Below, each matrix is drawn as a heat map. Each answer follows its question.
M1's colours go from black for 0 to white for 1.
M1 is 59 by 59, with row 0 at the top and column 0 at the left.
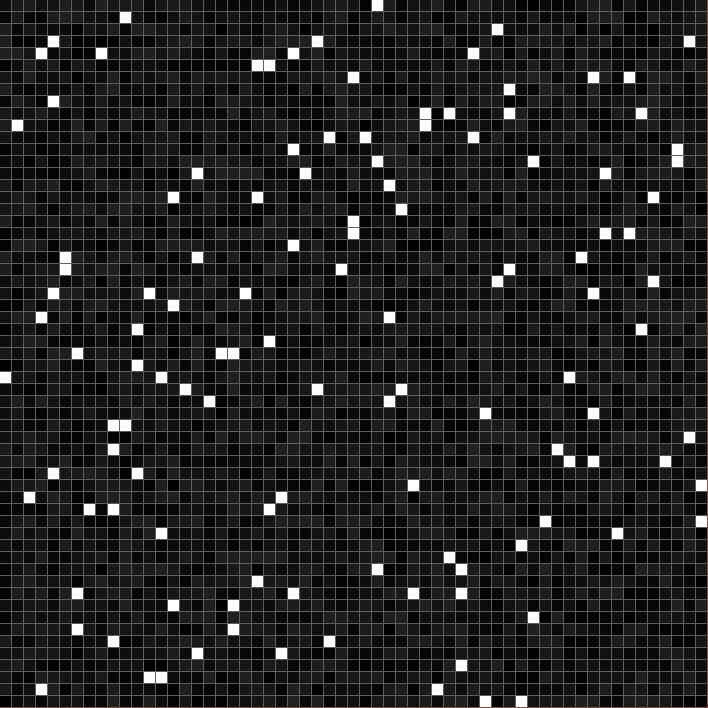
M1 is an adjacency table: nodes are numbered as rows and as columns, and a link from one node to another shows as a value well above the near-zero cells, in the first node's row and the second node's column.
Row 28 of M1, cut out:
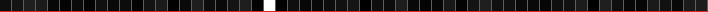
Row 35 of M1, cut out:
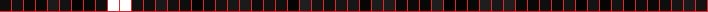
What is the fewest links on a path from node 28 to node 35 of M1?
4
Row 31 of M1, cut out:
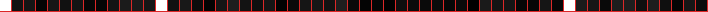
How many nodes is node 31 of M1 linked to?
3
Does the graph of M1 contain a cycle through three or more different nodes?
yes
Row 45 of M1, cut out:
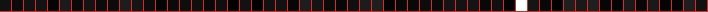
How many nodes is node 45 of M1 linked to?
1
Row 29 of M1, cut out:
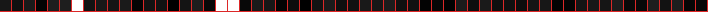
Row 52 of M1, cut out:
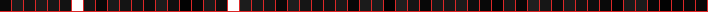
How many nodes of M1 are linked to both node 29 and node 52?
2
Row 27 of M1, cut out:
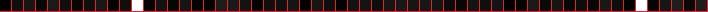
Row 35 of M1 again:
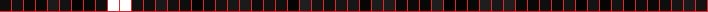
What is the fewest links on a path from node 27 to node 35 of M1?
3
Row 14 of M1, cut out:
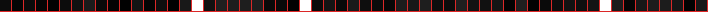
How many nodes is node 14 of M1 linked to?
3
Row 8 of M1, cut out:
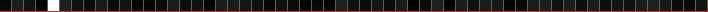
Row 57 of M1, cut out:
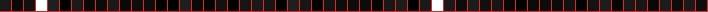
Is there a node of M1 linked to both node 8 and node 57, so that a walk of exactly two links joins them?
no
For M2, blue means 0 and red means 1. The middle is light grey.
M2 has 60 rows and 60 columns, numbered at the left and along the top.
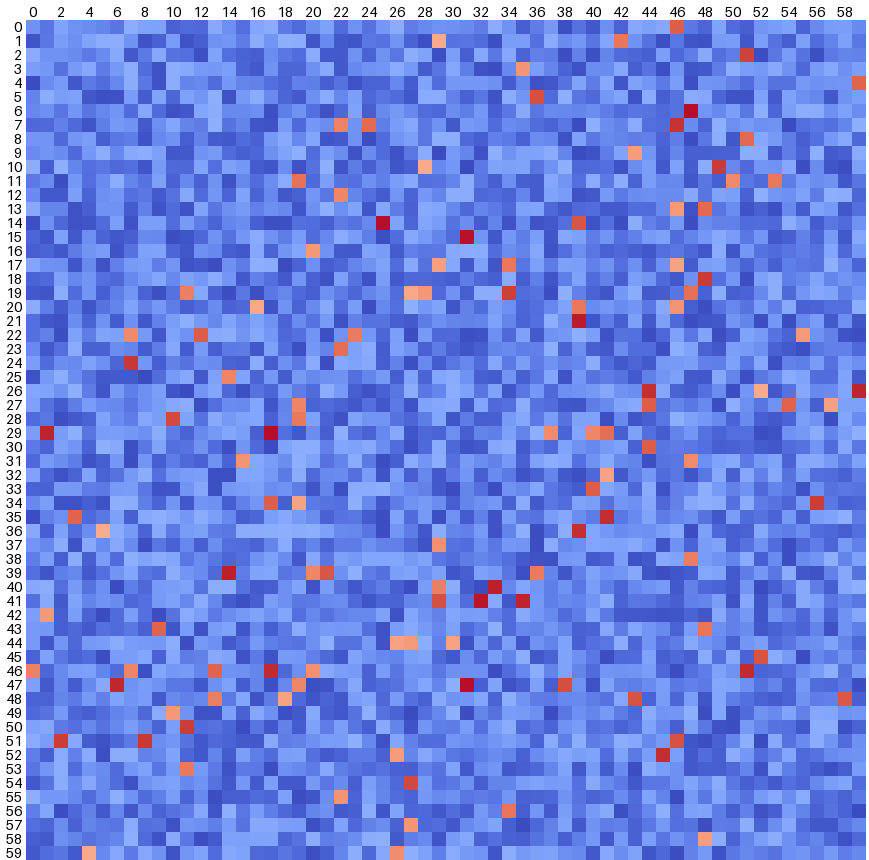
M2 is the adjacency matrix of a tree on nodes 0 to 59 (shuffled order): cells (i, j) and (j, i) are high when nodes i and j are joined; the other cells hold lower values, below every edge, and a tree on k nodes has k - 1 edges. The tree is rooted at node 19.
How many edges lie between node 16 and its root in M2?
5
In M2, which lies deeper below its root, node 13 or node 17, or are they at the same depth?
node 13
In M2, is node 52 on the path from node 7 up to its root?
no
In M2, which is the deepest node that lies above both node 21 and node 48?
46
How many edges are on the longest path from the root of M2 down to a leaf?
7
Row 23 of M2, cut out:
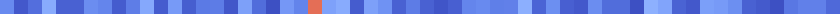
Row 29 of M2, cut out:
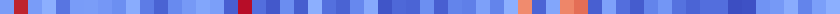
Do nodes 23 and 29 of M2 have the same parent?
no
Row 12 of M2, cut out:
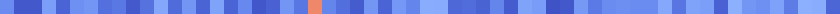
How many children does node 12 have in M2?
0
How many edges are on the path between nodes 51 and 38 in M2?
6
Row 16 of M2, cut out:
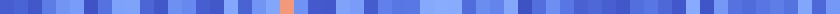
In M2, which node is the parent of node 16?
20
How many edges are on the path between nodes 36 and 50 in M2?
8
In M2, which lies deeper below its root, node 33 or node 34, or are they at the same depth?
node 33
